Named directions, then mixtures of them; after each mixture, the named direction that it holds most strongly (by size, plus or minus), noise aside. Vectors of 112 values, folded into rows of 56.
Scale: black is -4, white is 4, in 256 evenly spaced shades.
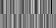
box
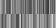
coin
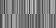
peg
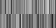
coin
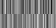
box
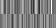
box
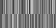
peg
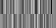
box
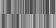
coin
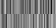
box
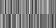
coin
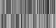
coin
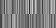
peg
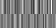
box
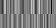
box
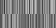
peg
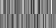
box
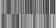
coin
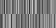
peg
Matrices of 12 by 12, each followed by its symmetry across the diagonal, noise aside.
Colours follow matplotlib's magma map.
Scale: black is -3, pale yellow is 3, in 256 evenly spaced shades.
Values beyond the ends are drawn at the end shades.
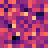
symmetric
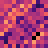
symmetric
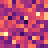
neither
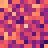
symmetric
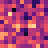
antisymmetric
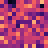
neither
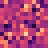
antisymmetric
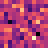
antisymmetric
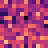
neither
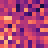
antisymmetric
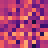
antisymmetric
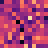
neither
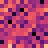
symmetric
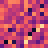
symmetric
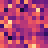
antisymmetric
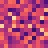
neither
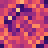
symmetric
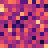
neither
